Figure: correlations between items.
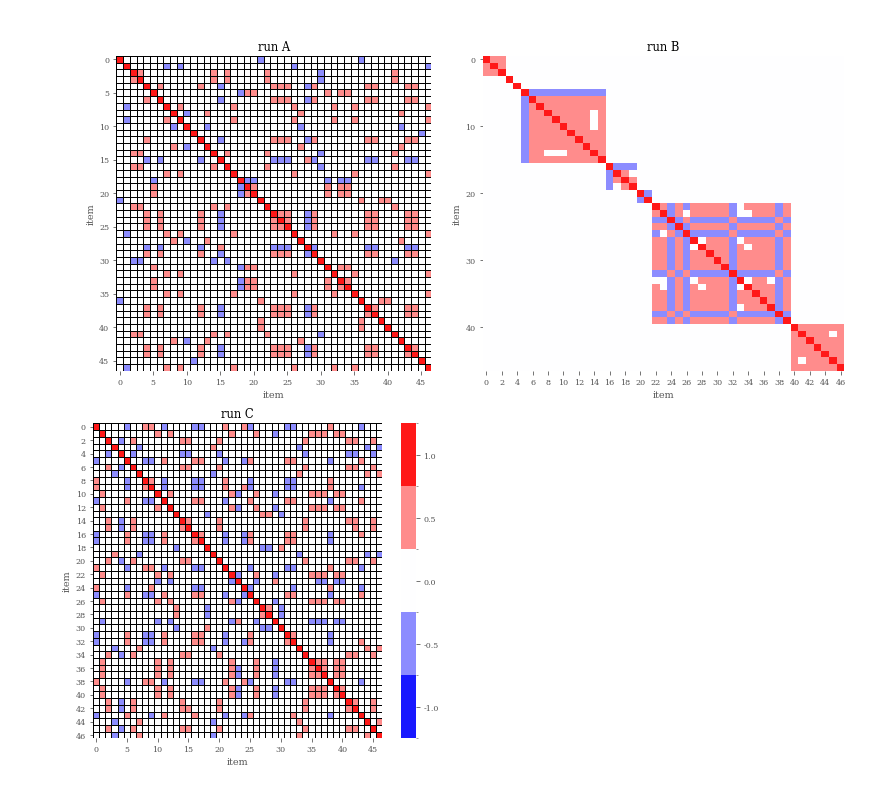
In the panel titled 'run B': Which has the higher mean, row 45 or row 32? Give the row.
45
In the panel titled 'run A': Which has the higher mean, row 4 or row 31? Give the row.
4
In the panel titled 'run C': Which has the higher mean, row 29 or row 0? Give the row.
0
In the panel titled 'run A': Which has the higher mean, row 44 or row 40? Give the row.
44
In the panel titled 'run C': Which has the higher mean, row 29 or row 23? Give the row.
23
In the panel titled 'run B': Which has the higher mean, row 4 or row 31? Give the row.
31
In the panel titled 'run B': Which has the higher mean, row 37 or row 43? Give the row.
37
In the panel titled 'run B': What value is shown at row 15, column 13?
0.5
